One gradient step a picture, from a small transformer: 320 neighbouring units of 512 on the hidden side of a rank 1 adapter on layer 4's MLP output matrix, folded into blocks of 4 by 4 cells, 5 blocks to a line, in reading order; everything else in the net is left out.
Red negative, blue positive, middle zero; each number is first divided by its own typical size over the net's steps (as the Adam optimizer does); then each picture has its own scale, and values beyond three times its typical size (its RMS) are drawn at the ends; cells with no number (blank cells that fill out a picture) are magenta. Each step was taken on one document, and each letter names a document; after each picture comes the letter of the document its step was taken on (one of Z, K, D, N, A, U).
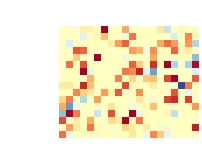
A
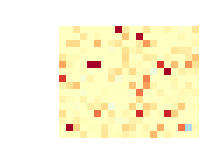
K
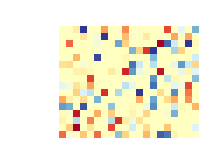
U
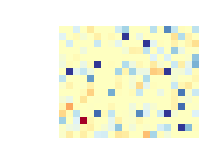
K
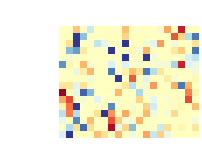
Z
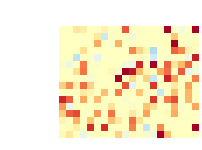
U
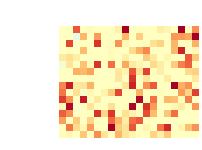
Z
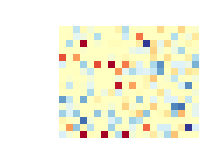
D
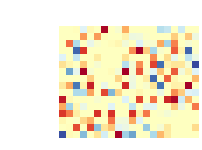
A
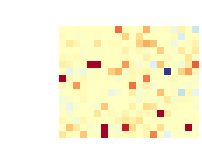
K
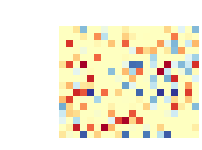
U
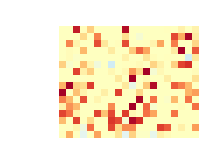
Z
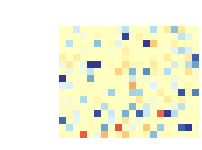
K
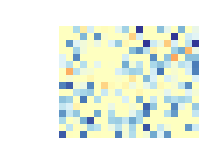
A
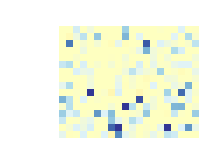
D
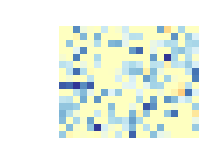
A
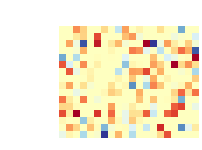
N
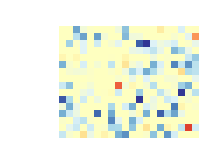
D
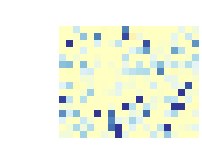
D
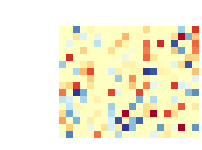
Z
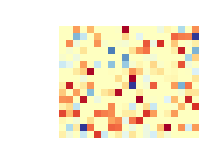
Z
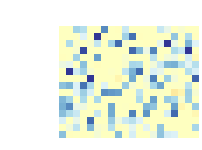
A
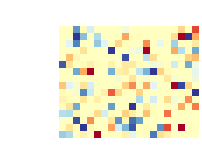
Z
